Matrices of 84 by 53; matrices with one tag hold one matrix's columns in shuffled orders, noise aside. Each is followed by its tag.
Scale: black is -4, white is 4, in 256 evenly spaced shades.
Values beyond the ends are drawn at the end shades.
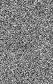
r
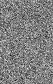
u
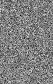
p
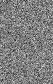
r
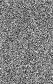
u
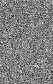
u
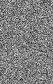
r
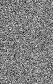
r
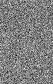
u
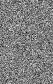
r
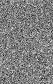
u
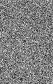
u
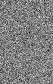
r
